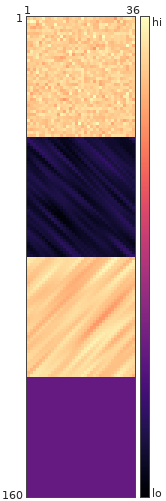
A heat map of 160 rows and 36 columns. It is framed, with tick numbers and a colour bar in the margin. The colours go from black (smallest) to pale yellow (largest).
It is made of 4 by 1 panels. Panel 1,1: very high, fine-grained, faint in contrast. Panel 2,1: very low, slanting down to the right, faint in contrast. Panel 3,1: very high, slanting up to the right, faint in contrast. Panel 4,1: low, flat.
